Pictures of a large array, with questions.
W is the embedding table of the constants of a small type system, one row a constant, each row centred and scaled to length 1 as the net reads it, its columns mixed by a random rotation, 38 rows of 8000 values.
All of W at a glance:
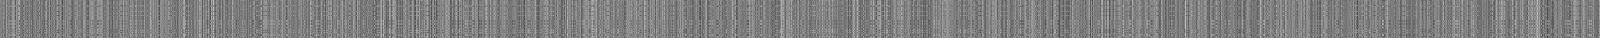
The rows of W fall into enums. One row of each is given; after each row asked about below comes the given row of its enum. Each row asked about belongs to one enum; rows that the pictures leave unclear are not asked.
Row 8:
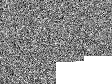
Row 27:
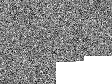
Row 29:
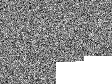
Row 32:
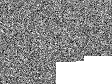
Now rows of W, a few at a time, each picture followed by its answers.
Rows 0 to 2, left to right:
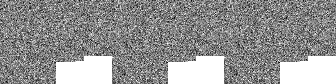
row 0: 29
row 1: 8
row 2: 8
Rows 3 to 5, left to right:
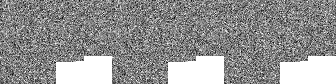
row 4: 8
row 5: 32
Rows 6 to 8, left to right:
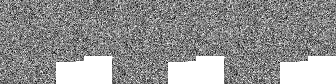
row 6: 27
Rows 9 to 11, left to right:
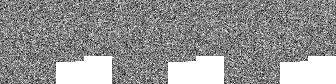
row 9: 29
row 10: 8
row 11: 32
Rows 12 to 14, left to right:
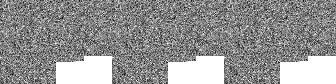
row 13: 8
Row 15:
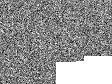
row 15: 32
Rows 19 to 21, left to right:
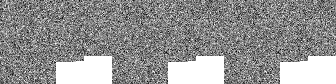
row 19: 8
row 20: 27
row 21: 27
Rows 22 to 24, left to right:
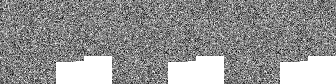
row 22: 8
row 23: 27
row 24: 27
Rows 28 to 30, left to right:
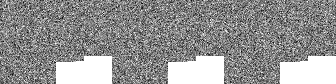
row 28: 8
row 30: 32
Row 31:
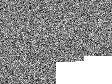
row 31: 29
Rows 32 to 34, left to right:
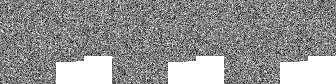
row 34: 27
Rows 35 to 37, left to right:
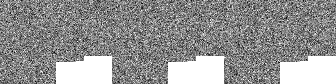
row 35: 27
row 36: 29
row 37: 8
